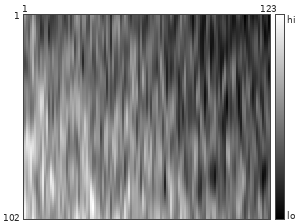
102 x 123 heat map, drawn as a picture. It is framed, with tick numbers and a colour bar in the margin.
Ninth with the highest average: bottom left. Ninth with the lowest average: top right. Slope: up to the bottom left. Mirror symmetry: none. Grain: streaks running down. Histogram: bell-shaped.
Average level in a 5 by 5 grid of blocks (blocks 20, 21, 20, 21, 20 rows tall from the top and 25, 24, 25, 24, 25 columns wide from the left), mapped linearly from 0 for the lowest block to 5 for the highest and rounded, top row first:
2 2 2 1 0 | 3 2 2 1 1 | 4 4 3 2 1 | 5 4 4 2 2 | 5 5 4 3 2
